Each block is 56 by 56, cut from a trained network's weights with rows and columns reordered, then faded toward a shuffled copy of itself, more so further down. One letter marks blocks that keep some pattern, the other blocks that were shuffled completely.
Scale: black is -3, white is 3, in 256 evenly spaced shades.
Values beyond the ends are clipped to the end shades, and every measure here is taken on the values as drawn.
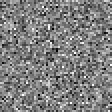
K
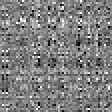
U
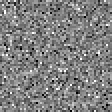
K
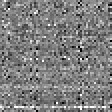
U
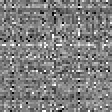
U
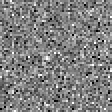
K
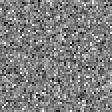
K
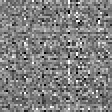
U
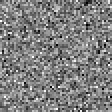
K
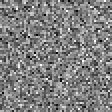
K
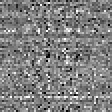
U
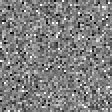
K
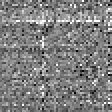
U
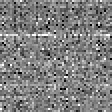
U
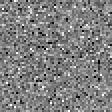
K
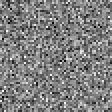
K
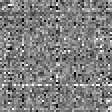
U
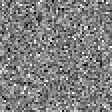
K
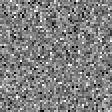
K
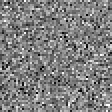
K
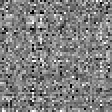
U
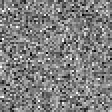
K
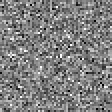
K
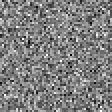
K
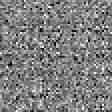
U
